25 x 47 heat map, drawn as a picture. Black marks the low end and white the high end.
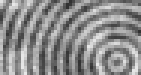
Concentric rings centre on the bottom right. No overall slope runs across the table. Neither half mirrors the other.
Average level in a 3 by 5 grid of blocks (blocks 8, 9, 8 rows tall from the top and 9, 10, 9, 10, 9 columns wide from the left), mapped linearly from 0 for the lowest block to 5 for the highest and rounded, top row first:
32132 / 12242 / 51034
